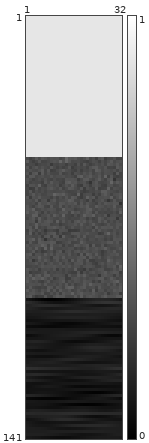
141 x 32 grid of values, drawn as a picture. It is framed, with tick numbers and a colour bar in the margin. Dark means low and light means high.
The table splits into 3 rows of 1 panel. Panel 1,1: very high, flat. Panel 2,1: low, fine-grained, faint in contrast. Panel 3,1: very low, streaked across, faint in contrast.
